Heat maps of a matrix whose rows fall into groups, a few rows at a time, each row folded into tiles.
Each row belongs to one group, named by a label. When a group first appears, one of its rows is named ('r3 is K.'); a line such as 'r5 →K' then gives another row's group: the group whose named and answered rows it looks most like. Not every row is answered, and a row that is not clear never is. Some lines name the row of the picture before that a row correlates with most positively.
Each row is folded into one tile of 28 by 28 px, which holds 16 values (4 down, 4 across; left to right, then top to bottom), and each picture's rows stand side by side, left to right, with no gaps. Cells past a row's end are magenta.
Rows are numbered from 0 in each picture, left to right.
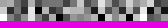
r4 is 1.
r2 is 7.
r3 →1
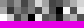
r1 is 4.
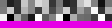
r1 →4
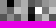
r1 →7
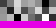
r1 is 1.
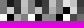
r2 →4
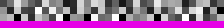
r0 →1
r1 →7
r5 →1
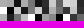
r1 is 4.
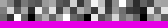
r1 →7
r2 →7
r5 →7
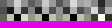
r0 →1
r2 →1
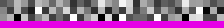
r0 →1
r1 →7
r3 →1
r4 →4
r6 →1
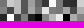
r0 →4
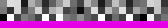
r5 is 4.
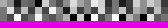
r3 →4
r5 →4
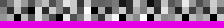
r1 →7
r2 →4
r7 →1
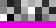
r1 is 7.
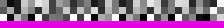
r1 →4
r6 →4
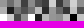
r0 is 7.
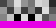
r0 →1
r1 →4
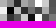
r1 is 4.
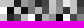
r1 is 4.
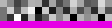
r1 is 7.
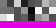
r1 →7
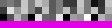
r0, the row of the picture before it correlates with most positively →1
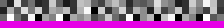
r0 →7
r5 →1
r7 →4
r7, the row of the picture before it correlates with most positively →1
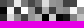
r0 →7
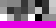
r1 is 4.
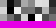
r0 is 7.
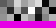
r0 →1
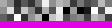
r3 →7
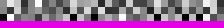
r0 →4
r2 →1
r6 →1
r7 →4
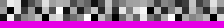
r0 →4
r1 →1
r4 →7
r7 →1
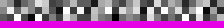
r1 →4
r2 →7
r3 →7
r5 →7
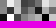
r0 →4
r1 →1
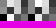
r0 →4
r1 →4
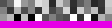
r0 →1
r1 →4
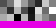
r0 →1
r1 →7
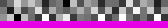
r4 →7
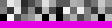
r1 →1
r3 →1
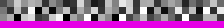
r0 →1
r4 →4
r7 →7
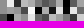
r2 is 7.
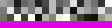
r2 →7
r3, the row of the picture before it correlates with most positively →0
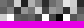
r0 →7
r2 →4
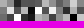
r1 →7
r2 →1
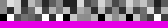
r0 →4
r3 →1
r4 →1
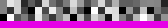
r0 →4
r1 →7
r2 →1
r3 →7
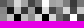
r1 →1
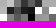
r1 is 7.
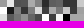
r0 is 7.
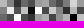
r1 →7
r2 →1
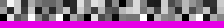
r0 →4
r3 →4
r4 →7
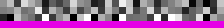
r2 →1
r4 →4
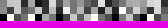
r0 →4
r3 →7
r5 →4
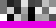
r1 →7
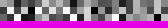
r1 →7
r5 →1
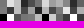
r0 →4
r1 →1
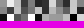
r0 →4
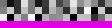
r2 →1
